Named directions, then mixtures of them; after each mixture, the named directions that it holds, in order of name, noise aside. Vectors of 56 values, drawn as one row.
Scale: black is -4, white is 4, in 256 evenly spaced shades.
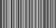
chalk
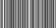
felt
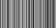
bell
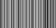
bell, chalk, felt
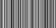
chalk, felt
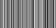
bell, chalk, felt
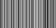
bell, chalk, felt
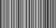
bell, chalk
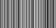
bell, chalk, felt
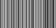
bell, chalk, felt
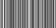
felt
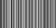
chalk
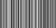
chalk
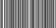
felt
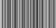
chalk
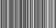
bell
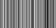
bell, chalk, felt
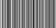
bell, chalk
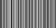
chalk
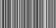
chalk, felt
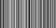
bell, chalk, felt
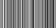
bell, felt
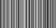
bell, chalk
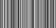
bell, chalk, felt
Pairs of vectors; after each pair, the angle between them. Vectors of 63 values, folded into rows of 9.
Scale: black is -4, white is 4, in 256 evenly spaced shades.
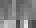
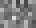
partly aligned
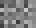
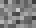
orthogonal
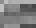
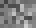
partly opposed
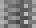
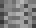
nearly opposite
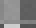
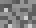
orthogonal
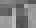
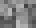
nearly opposite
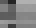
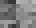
nearly parallel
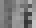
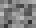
partly aligned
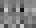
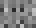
nearly parallel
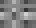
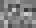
partly aligned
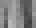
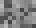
orthogonal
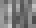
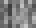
nearly opposite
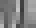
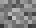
orthogonal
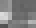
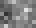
partly opposed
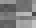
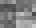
nearly parallel
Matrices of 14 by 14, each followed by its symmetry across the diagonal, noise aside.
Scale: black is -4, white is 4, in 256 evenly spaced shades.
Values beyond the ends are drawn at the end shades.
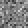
antisymmetric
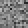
neither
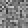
antisymmetric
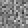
neither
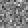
neither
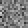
neither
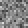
neither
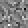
antisymmetric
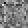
antisymmetric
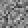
symmetric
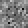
symmetric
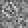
symmetric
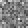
symmetric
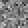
antisymmetric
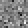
neither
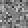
antisymmetric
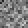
symmetric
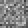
symmetric
